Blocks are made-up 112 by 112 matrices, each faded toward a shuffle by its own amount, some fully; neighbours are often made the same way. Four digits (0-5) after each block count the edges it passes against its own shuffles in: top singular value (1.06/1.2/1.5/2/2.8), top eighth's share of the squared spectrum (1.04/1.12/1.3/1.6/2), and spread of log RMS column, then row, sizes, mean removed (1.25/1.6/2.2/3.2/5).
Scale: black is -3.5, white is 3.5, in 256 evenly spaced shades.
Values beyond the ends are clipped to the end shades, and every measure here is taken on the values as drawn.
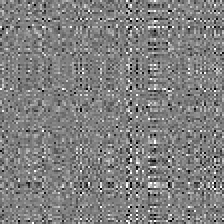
5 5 4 4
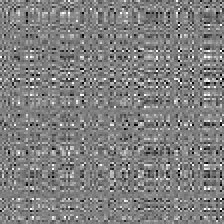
5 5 4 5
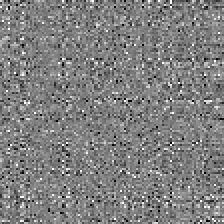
5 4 3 3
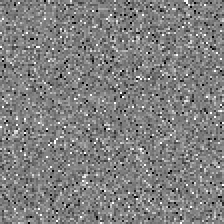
3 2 0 0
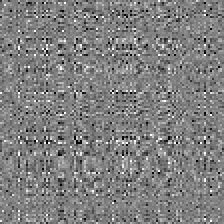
5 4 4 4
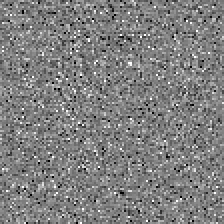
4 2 1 1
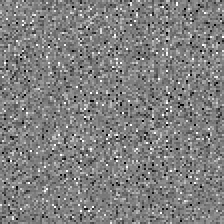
1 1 2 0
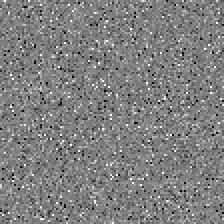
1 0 0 0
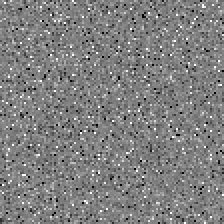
0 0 0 0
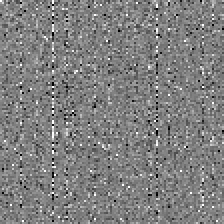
3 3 3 1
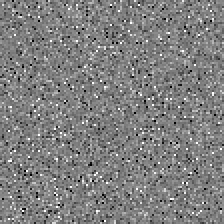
0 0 0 0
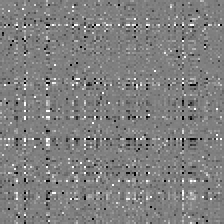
5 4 3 3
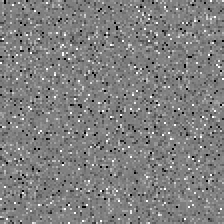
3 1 0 0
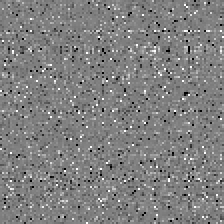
4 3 1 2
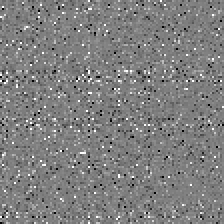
4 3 2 2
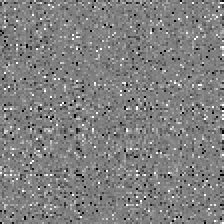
4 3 2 2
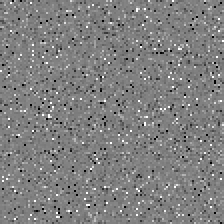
2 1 0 0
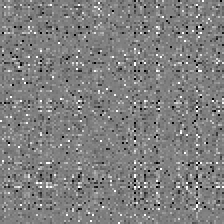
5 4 2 3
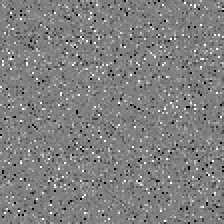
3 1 0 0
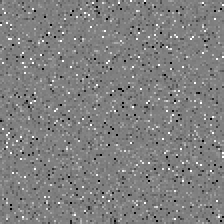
0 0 0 0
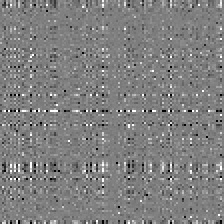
5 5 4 4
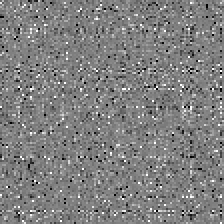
4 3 2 2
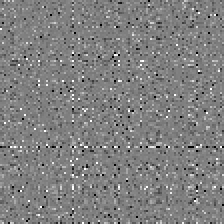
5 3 2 2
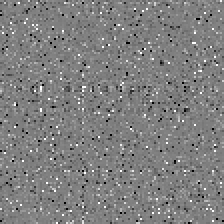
3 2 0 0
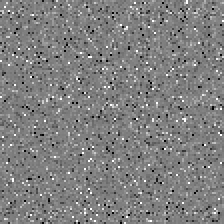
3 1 0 1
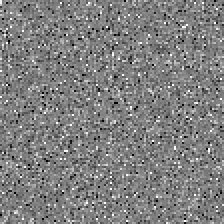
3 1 0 0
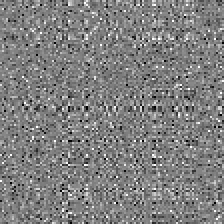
5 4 3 3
